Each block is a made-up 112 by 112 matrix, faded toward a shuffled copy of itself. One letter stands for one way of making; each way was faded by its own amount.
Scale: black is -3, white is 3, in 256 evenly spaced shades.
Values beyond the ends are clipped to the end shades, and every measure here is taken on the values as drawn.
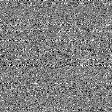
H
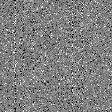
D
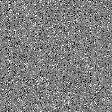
D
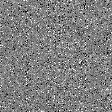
D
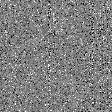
D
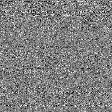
H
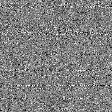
H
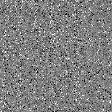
D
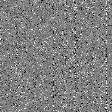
D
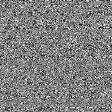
H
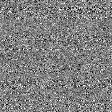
H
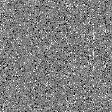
D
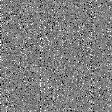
D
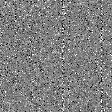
D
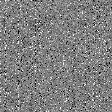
D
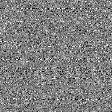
H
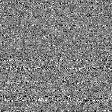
H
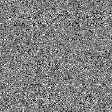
H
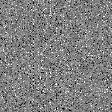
D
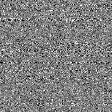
H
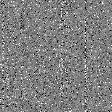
D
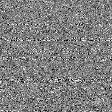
H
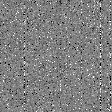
D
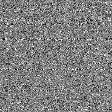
H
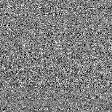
H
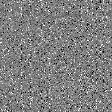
D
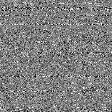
H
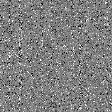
D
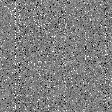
D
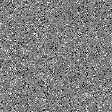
D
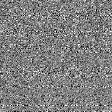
H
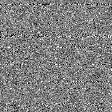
H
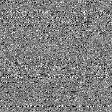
H
